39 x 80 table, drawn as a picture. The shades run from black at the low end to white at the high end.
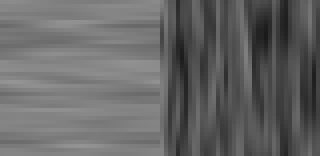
The table splits into one row of 2 panels. Panel 1,1: middling, streaked across, faint in contrast. Panel 1,2: low, streaked downward.
